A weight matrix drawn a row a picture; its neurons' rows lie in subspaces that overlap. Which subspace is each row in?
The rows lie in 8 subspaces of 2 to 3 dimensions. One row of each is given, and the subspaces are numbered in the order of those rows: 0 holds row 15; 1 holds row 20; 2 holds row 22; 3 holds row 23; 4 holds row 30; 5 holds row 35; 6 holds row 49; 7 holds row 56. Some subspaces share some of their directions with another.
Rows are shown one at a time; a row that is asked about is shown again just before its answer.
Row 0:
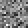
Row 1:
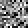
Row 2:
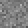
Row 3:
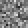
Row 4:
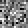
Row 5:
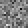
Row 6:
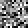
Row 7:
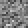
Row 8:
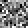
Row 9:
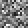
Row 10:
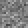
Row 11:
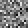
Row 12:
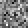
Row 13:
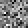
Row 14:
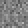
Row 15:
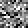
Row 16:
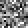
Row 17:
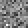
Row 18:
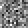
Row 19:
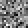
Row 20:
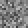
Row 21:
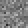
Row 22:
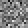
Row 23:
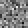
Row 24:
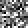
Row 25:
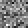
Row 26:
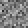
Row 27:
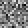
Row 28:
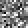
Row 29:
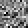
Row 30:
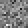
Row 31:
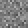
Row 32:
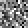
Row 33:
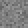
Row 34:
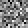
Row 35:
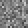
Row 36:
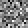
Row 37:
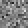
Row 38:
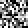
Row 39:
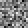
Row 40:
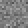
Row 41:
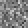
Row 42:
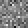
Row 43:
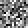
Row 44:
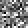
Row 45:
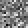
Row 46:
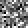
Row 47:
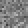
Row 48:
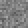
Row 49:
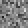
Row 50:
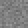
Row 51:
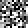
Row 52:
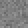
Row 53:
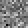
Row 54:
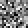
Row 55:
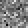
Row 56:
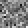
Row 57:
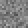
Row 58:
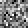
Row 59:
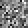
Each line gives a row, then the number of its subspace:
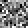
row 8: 7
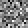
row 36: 2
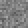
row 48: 4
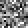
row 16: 3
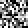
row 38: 3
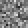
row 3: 6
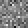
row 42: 1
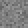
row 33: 5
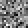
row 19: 1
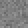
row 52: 5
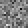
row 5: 4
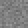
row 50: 5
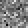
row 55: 0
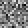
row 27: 0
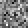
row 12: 0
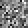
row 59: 5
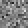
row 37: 6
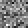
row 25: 6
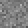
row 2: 7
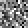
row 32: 0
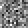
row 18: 5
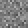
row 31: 2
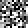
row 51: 3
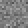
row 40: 6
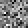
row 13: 4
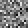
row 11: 2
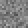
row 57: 1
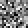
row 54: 1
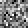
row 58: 0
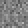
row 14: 0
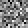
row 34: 2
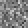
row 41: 0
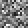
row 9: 7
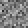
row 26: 7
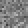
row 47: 4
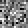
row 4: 4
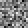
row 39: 0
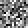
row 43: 4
